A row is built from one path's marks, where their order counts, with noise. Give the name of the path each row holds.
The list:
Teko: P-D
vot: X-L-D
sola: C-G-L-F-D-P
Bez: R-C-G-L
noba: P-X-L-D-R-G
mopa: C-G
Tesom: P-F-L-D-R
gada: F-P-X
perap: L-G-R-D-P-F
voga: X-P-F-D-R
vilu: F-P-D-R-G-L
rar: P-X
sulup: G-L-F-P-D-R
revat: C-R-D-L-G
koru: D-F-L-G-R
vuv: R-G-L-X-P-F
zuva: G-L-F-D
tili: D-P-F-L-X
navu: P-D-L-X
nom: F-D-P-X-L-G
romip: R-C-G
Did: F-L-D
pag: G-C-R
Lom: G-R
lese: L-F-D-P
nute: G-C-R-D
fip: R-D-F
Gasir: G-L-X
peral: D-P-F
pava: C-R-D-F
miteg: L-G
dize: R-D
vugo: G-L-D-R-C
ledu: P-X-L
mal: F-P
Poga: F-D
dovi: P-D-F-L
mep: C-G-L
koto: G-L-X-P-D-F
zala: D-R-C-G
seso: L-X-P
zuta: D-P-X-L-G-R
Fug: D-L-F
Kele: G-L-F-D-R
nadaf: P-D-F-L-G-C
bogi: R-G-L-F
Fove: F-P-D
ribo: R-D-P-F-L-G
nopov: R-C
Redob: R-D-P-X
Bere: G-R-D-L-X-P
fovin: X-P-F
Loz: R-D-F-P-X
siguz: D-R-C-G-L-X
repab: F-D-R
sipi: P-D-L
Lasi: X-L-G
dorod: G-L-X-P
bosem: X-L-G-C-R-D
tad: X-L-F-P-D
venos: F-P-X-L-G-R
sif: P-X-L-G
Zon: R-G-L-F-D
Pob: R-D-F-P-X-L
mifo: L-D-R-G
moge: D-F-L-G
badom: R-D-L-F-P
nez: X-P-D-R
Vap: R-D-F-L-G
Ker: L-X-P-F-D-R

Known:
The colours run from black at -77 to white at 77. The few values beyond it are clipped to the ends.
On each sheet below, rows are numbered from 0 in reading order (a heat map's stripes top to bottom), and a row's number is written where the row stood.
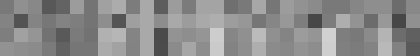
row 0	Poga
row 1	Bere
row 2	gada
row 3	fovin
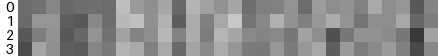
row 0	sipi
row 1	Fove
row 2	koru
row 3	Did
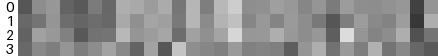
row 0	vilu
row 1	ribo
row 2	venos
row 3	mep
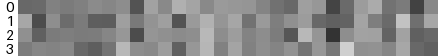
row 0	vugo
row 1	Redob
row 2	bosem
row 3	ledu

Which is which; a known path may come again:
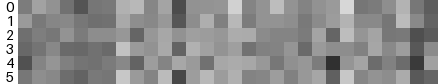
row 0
gada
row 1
rar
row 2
dorod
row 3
sipi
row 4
bogi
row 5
tad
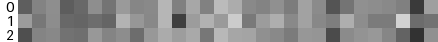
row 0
koru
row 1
voga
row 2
Kele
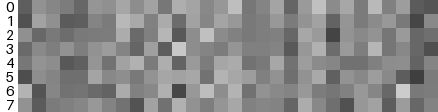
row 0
sola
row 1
Did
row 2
vot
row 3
mep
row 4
Poga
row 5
zuva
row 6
nez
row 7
nute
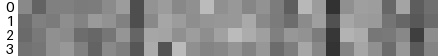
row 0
bosem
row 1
Gasir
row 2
vuv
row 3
Bez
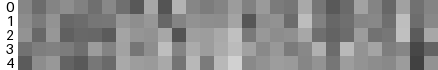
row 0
romip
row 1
pava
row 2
Loz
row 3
koto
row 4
vilu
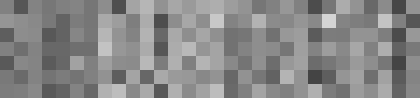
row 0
Bere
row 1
fovin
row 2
Fug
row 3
navu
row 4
moge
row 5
revat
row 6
peral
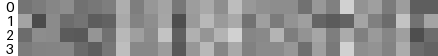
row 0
sif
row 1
Redob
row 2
nom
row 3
ledu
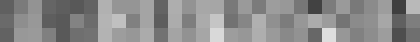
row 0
badom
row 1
Fove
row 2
venos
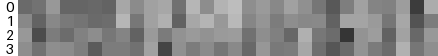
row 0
ribo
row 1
noba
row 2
zala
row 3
nopov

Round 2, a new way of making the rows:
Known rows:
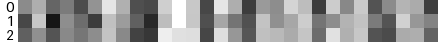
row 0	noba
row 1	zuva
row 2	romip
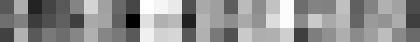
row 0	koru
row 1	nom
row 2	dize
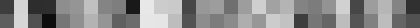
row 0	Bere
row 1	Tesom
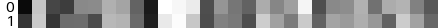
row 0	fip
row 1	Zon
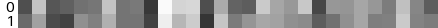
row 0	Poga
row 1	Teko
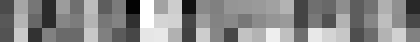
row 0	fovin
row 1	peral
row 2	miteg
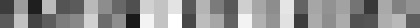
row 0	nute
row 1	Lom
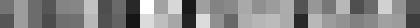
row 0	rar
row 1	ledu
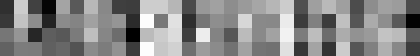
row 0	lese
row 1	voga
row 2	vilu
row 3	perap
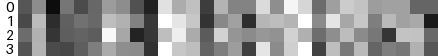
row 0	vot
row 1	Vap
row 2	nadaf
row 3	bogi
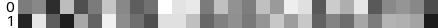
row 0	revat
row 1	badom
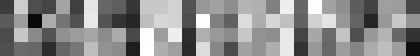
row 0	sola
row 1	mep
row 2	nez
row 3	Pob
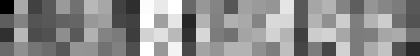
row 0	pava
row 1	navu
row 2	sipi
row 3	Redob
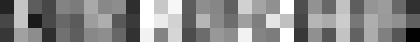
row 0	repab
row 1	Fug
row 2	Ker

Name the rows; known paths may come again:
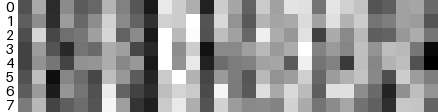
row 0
Lasi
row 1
zala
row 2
Lom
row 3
tili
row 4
Loz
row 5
zuva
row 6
mep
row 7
nadaf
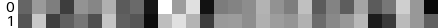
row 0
gada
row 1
dorod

